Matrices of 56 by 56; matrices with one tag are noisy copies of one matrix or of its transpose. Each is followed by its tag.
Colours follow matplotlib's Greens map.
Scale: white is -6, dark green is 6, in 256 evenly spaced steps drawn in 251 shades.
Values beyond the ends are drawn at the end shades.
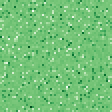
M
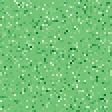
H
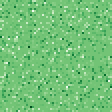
M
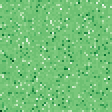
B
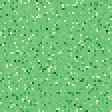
M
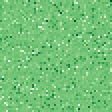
B
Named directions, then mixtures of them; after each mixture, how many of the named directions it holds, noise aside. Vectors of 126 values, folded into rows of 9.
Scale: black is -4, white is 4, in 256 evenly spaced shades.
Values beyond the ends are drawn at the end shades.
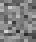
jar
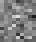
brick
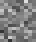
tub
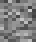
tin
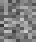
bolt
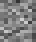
three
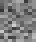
two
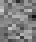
three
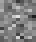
one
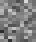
one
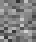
three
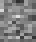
three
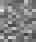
two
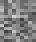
two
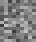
one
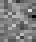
two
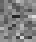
one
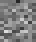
three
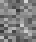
two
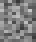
three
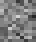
two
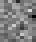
two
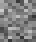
two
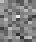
three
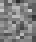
three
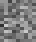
one
